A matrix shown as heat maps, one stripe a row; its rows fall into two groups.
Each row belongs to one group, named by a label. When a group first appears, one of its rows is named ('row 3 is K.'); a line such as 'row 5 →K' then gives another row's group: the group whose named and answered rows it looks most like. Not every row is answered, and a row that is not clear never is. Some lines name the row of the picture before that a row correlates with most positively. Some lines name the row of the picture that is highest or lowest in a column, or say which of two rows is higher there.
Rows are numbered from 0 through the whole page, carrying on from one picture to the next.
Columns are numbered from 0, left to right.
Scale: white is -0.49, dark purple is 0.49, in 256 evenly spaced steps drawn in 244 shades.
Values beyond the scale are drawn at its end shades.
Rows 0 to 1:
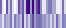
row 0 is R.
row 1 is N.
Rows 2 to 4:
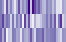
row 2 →R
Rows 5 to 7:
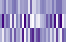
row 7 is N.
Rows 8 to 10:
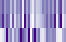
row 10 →R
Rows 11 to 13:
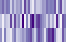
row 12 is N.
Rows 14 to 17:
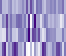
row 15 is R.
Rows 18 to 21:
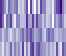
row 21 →N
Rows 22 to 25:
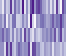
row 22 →N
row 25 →R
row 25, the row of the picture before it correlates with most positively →19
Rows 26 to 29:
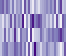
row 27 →N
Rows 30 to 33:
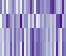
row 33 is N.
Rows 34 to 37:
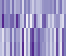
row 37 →N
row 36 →N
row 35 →R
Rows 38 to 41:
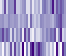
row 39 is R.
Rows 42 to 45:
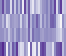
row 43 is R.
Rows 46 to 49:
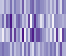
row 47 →R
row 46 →N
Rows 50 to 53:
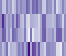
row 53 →R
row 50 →R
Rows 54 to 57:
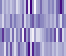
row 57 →R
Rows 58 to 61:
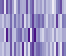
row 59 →N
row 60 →R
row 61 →N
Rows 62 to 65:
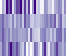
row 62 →R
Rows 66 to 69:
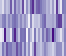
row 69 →R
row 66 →N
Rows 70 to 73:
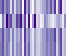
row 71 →R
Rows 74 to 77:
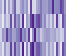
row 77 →N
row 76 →R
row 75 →N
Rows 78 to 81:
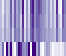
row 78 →N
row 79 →N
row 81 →R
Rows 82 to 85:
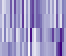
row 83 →N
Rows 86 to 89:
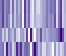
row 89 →R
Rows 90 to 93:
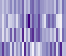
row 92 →N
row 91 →R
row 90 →N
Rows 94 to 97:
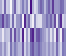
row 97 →N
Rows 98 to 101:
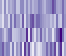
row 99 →N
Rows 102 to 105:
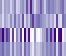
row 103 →N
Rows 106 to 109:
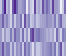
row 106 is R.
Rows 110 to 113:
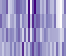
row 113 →N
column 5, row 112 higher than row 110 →Yes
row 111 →R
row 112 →R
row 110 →R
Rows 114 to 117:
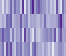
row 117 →R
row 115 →R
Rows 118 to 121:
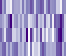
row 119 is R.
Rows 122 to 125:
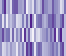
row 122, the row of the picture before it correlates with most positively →121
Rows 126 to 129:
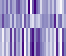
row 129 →N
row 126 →R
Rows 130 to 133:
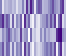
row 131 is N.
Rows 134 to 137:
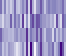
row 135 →N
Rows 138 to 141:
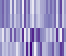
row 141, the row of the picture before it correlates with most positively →137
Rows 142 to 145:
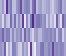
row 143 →N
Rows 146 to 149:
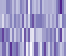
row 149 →R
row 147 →N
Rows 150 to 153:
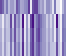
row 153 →N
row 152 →N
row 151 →N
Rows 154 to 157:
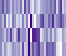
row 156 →R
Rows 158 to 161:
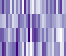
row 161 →R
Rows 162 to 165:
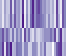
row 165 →R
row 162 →N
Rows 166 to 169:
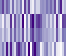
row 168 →N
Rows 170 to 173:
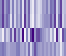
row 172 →N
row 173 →R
